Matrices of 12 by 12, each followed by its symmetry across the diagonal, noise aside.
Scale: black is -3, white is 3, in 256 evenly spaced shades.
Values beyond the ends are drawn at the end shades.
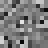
symmetric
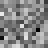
neither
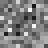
symmetric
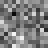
neither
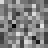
neither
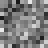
symmetric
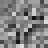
symmetric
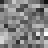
neither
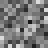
symmetric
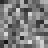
neither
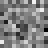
neither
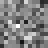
neither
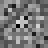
symmetric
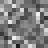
symmetric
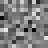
neither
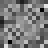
symmetric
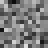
neither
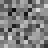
symmetric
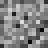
symmetric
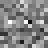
neither
